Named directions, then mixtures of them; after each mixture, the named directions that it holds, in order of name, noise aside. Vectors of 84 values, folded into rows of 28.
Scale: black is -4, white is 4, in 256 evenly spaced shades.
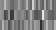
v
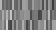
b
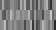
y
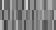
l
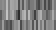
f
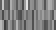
l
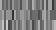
b, v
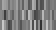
f, v, y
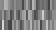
f, v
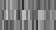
f, l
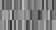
b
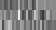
f, v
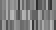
f, y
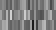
b, y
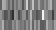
l, v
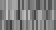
f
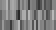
f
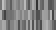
v, y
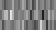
b, v
